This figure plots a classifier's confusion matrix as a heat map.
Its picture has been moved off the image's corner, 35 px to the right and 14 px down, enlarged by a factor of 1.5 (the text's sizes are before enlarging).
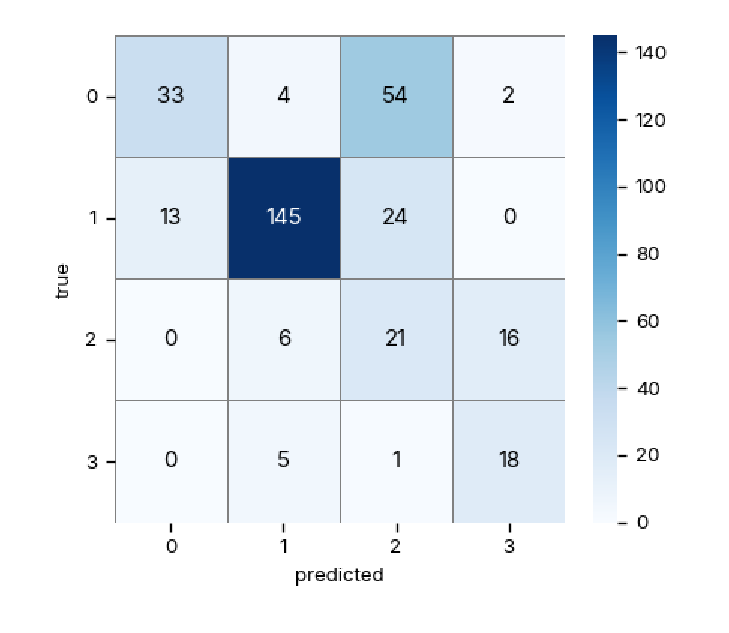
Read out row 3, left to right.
0 5 1 18
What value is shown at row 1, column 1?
145
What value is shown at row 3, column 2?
1
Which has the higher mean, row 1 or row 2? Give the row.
1
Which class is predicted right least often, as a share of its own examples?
0
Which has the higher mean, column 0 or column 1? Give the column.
1
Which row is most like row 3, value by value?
2
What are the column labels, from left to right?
0, 1, 2, 3
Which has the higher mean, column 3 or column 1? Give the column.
1
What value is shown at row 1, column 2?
24
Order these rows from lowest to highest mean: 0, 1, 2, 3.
3, 2, 0, 1
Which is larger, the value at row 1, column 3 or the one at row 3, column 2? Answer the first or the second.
the second
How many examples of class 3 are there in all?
24
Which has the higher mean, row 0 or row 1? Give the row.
1
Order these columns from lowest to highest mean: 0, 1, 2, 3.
3, 0, 2, 1
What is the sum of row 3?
24
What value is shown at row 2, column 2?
21
